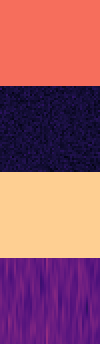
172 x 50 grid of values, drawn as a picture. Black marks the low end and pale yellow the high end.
It is made of 4 by 1 panels. Panel 1,1: high, flat. Panel 2,1: very low, fine-grained, faint in contrast. Panel 3,1: very high, flat. Panel 4,1: low, streaked downward, faint in contrast.
